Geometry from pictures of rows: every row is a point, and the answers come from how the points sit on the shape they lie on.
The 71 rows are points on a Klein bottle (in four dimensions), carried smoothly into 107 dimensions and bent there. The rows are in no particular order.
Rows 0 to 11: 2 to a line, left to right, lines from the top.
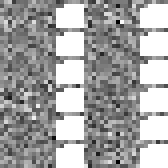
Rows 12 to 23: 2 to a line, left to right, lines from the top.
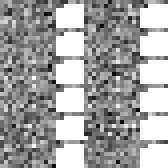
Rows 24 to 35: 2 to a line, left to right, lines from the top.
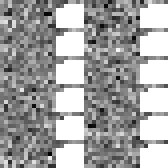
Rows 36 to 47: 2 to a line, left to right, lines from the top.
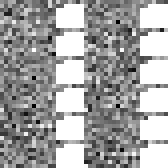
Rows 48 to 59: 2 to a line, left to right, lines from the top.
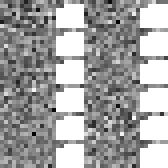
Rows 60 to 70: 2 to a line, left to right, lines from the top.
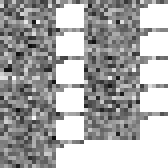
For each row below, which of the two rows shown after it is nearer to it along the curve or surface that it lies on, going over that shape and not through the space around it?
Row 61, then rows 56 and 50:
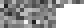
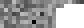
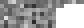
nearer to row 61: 56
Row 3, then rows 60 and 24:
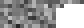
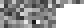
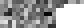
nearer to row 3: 24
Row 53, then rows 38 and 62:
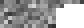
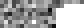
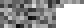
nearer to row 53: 38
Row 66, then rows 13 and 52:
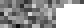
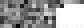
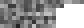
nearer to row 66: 52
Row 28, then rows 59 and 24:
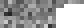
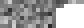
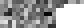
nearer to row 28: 59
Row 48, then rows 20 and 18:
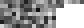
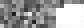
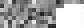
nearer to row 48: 20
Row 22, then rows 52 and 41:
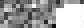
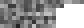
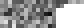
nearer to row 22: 52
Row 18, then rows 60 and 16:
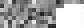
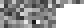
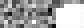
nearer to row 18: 16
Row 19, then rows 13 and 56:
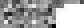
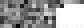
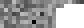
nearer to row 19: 13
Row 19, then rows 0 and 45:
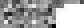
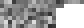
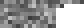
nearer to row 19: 45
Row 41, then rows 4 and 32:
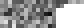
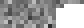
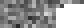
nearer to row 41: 4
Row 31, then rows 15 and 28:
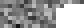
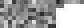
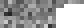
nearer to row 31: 15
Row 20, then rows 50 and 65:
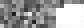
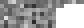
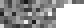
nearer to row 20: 50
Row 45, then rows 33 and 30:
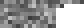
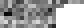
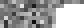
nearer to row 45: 33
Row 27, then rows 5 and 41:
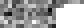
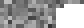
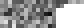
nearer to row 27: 41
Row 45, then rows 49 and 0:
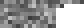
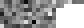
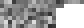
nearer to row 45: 0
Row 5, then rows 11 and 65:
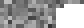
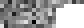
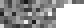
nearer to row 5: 65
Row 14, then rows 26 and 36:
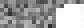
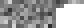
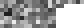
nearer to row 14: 26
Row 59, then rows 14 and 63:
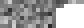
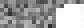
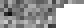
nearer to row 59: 14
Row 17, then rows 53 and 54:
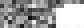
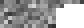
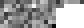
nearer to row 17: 54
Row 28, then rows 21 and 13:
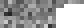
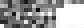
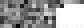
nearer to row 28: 13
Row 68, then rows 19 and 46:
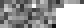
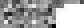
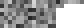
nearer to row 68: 19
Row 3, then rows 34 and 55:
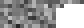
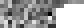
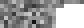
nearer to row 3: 34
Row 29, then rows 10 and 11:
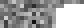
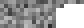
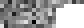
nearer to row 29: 10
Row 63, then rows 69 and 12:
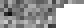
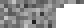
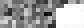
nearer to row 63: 69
